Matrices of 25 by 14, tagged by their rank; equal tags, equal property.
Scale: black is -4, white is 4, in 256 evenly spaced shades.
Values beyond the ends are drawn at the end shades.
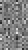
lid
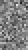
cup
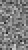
cup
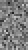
cup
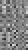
lid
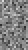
cup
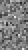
cup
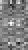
lid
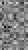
lid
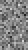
cup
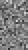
cup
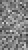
cup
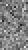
cup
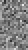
cup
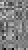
lid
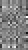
lid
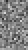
cup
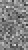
cup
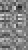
lid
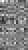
lid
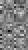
lid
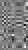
lid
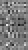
lid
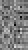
lid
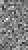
cup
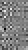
lid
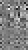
lid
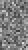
cup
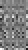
lid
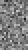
cup
